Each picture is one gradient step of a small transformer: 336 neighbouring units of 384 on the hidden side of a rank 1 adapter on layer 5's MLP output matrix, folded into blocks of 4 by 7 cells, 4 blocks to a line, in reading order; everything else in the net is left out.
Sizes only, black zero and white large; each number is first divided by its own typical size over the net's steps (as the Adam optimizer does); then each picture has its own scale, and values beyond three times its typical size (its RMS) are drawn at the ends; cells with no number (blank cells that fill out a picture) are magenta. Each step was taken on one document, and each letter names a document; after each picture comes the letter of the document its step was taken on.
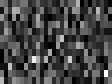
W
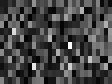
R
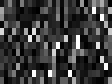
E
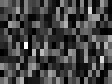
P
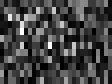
W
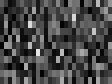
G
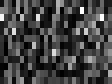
E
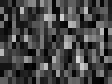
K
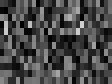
G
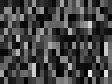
P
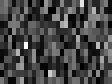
P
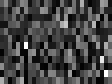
P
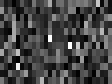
R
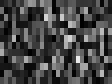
K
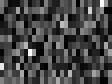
P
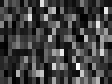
G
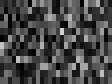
K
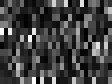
E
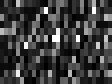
E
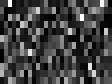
W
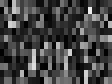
W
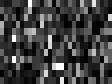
K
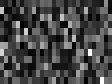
K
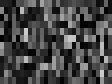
K
